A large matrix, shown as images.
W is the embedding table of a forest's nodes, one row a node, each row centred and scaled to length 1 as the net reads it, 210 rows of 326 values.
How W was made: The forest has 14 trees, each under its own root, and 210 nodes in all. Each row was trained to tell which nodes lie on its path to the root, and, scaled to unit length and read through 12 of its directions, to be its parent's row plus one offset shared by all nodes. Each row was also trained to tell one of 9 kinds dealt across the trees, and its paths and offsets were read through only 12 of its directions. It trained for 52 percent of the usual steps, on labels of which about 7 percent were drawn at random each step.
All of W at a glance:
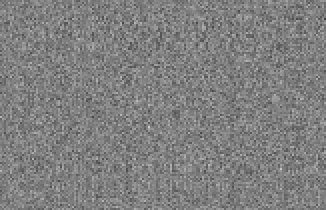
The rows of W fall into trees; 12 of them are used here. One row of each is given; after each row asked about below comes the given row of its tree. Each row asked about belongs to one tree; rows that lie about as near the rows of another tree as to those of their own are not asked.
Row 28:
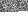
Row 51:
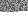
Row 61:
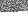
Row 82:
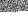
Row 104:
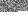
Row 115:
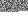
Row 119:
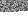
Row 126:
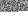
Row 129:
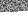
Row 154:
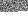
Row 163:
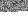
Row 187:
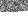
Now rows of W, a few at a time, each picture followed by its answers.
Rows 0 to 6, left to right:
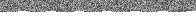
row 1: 119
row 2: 61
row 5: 119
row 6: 28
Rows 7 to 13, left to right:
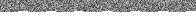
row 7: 129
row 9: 126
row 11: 104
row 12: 82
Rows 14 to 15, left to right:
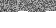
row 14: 129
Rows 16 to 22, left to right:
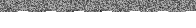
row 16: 82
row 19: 28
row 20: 104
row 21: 129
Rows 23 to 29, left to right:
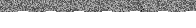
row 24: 82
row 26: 28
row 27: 119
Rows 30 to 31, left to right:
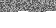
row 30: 154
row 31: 82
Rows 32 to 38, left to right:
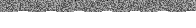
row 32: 129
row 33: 61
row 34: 129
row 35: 28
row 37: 129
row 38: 61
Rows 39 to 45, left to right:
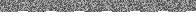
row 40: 126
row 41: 82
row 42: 187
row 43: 51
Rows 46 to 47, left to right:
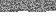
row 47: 51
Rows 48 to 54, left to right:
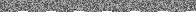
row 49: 154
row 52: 51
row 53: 104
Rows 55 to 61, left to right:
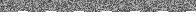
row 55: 61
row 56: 163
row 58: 129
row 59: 104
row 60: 82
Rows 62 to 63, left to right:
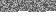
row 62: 119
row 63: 187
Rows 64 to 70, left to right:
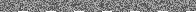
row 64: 51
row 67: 104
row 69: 115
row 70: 104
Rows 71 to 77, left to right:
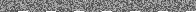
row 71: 104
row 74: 187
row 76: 82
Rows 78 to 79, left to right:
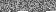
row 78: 129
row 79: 51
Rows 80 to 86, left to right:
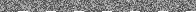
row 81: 126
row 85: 61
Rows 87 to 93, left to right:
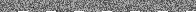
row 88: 104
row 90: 129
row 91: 104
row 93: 28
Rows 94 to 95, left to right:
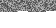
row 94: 115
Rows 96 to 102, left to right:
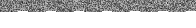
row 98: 82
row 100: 115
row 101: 126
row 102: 187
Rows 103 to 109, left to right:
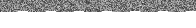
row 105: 187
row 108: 126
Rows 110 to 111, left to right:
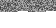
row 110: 82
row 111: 61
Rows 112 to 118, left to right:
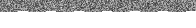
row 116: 129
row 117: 187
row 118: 61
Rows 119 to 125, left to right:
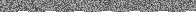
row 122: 129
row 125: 163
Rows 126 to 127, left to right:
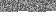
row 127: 115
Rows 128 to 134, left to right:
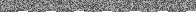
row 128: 28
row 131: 61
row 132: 126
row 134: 51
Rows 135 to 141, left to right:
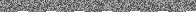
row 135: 163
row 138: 187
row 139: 119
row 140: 82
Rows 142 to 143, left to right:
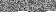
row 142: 61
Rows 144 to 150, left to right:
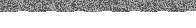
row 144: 82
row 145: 115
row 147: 129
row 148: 187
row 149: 104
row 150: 82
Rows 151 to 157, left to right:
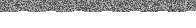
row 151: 187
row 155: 28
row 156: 187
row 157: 129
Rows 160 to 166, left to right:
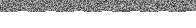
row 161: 104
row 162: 126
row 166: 115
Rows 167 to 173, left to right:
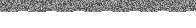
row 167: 115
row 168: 126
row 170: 187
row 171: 129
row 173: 104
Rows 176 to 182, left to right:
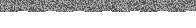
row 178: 61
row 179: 126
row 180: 28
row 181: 187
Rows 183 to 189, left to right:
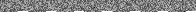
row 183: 163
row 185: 115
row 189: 126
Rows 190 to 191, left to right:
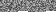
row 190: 61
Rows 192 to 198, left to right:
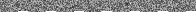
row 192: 187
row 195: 82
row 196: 187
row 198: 163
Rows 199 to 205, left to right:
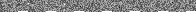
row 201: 163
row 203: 51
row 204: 104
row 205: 115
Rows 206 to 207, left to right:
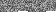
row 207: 119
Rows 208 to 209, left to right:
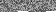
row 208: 115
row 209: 104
